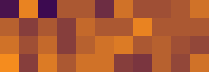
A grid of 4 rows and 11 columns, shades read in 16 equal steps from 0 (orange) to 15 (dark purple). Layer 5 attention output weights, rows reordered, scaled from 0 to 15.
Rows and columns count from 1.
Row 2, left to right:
5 9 6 9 4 6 6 1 6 6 6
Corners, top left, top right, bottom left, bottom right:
14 3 0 3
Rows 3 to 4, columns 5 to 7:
5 3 2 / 3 3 9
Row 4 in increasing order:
0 2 3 3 3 5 6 8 9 9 10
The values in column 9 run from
5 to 7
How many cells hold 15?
1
